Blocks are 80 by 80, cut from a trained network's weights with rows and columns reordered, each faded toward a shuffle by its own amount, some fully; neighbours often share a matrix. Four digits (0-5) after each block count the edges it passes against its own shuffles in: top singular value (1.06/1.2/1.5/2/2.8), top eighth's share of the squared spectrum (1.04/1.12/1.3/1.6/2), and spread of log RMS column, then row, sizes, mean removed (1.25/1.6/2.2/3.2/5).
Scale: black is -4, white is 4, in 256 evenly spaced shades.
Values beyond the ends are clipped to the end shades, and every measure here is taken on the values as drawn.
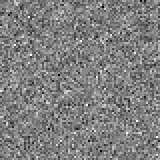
0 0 0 0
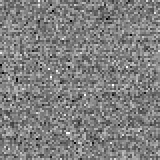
2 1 0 0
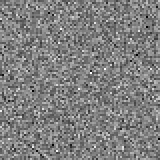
0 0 0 0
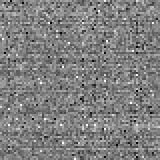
3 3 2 0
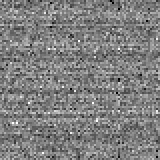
3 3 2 0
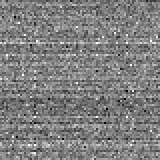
4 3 1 2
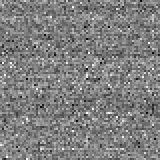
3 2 1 0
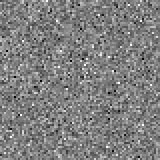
0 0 0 0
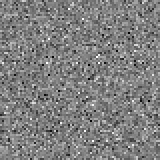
2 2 0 1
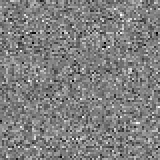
3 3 0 2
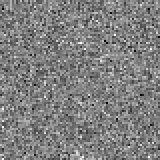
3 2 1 1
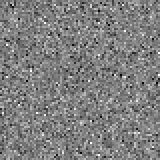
2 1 0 0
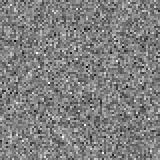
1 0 0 0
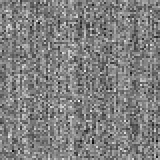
4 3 1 0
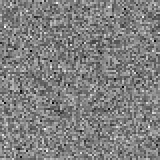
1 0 0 0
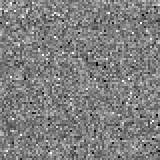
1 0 0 0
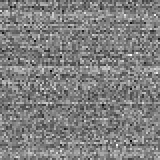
3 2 0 1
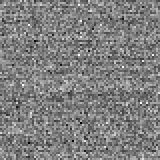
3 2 0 0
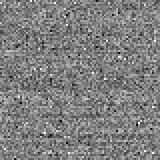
2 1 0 0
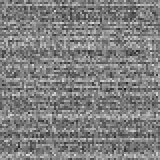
4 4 2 2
